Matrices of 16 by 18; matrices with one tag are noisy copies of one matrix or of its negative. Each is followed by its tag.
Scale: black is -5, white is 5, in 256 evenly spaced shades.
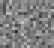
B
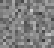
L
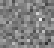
L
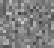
B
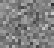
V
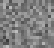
B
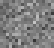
V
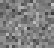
V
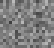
L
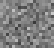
V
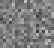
L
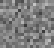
L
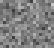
V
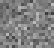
V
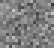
V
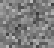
V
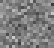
V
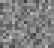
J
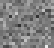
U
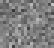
V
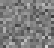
U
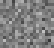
L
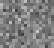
J
